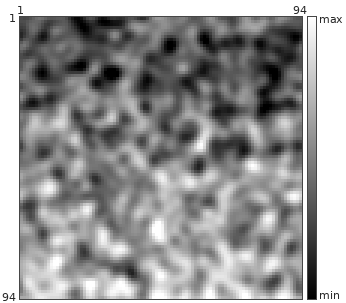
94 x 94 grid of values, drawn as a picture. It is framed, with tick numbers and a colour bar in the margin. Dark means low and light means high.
The histogram is bell-shaped. No single row or column stands out from its neighbours. There are no lone odd cells. There are no regular stripes. Overall the values sit about 50% of the way up the scale. The field is mottled with small blotches. Values rise toward the bottom.
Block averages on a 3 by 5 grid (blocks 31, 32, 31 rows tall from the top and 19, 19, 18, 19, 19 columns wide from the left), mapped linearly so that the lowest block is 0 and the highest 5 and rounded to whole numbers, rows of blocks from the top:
11110
32333
54554
